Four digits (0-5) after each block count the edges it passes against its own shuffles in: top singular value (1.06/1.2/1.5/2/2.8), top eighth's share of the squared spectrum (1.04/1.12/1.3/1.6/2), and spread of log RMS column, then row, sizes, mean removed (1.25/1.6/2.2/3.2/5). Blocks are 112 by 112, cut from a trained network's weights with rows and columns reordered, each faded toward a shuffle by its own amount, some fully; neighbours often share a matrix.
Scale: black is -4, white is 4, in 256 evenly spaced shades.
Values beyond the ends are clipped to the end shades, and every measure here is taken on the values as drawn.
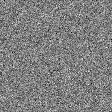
0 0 0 0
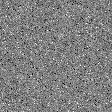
0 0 0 0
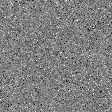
0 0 0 0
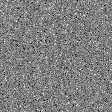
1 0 0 0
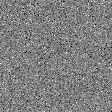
0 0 0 0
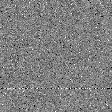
3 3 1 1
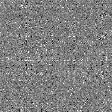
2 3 2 1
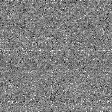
2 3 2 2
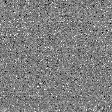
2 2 1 1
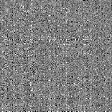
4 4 2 3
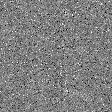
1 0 0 0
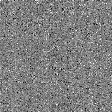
2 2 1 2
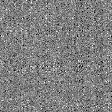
3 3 1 2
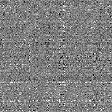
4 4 3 2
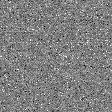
1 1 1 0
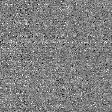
2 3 2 1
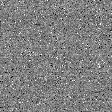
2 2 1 0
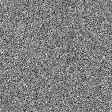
1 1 0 0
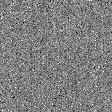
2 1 0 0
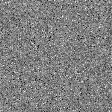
1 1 0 0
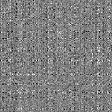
4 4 2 3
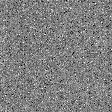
1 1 0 0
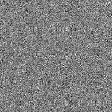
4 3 2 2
